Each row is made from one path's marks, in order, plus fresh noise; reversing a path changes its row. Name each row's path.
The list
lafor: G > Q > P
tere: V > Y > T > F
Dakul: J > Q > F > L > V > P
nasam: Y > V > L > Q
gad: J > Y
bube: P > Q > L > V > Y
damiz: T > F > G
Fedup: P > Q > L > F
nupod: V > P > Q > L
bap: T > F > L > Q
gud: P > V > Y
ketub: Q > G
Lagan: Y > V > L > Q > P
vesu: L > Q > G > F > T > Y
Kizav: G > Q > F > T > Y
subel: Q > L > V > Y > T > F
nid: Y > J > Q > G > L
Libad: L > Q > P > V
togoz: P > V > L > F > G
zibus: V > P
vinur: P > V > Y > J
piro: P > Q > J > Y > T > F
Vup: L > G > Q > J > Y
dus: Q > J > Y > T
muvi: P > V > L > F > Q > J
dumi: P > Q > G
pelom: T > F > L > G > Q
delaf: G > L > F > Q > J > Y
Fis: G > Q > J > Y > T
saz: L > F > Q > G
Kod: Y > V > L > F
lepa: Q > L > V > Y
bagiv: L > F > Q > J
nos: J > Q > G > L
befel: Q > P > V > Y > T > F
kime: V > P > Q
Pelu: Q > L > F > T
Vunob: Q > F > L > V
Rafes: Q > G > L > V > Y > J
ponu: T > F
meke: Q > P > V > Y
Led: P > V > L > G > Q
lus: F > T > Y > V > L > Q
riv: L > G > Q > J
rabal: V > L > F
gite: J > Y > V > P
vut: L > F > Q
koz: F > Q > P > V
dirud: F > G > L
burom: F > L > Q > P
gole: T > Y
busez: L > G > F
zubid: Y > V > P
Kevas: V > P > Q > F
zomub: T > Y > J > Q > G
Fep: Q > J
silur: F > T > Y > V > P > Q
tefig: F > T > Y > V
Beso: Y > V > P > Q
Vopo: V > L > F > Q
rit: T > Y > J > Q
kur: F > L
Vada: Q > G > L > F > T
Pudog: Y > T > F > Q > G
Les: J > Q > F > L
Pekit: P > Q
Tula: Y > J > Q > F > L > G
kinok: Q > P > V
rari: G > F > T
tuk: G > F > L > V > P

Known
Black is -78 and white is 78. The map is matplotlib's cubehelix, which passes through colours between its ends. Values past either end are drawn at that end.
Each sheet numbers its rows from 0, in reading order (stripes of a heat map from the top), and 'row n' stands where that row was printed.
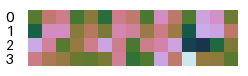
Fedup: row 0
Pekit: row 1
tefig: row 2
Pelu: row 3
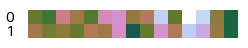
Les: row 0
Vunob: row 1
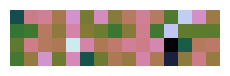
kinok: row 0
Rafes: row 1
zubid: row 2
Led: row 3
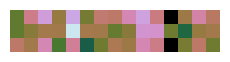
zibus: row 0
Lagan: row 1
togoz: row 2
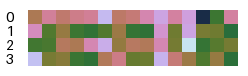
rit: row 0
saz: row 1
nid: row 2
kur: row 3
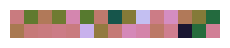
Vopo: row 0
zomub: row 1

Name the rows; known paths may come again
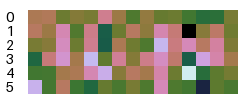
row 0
Kizav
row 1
togoz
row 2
Libad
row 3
kime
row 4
nid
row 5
busez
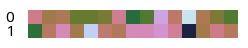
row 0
Pelu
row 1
vinur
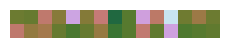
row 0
lepa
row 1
Vada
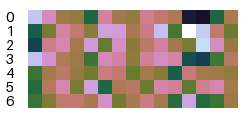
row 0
damiz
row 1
Fep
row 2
kinok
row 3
ponu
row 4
ketub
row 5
bube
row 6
Fis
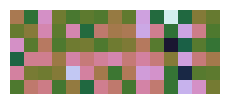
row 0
riv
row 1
muvi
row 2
tuk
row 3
piro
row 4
Kod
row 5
Fedup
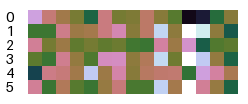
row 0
rari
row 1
Dakul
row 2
vesu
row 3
Les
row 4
meke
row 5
bagiv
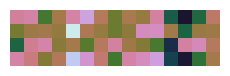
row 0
Pudog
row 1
Lagan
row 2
dumi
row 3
tere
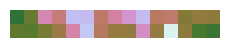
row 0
gite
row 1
Tula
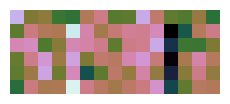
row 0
kur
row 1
zubid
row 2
silur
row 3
zibus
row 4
Led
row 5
Beso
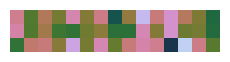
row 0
Vopo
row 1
saz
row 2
Kevas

